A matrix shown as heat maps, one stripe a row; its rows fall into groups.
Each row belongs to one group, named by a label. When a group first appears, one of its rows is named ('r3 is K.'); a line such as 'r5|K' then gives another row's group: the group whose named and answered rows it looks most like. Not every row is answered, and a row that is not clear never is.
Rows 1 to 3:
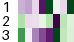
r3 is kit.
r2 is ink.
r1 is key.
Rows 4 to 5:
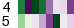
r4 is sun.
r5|kit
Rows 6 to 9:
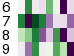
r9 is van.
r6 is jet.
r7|sun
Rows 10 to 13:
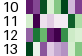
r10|van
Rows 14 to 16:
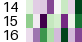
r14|key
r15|ink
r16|van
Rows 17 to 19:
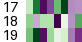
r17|jet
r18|sun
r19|jet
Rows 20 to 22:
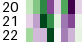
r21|sun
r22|ink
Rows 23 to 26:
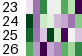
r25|ink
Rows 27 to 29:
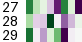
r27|kit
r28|ink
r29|ink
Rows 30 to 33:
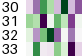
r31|jet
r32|sun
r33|jet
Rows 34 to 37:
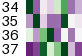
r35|kit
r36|sun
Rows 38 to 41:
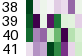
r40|ink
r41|ink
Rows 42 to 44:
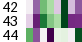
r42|van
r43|van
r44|key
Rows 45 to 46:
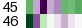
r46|sun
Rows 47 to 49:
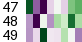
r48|key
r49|van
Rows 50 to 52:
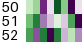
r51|jet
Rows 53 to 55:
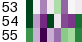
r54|ink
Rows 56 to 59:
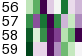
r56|jet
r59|kit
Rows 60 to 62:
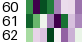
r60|sun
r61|kit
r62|ink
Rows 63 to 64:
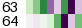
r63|kit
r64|ink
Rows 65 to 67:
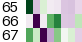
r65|sun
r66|ink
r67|jet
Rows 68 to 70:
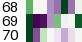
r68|kit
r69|key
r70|sun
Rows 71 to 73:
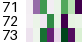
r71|van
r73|kit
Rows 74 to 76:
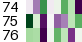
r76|jet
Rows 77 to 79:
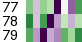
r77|sun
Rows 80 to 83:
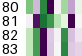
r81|sun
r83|jet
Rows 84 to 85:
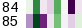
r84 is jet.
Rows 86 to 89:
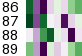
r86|key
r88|sun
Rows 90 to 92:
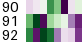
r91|jet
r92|sun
